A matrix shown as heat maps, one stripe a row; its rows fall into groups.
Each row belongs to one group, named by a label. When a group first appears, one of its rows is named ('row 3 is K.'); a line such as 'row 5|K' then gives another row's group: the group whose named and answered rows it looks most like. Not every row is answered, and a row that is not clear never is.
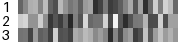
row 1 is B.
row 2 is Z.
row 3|Z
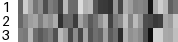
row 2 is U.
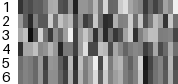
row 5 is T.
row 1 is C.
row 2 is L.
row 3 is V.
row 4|U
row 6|T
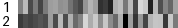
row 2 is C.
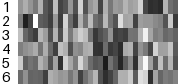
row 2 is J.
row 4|B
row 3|V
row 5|V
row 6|L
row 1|T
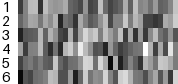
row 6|C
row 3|C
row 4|V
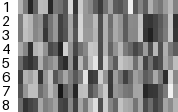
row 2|T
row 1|V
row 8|C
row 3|T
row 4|J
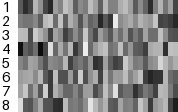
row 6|T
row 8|J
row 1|J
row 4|C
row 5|B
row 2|L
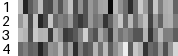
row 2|L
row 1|J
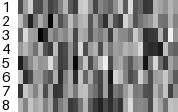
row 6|J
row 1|B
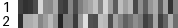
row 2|U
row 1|C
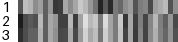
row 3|C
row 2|C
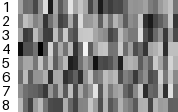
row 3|J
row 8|J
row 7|T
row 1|V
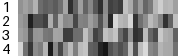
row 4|V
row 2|L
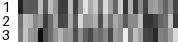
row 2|T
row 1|C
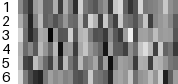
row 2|J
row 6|L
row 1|J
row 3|V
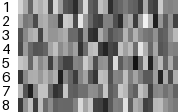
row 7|J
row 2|V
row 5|Z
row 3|U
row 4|L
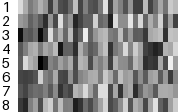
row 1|Z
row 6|C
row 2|L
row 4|U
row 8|U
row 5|T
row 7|Z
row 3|C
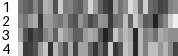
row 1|L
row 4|V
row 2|U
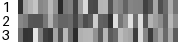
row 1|U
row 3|J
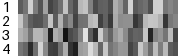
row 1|B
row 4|J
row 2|L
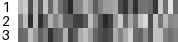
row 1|Z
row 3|B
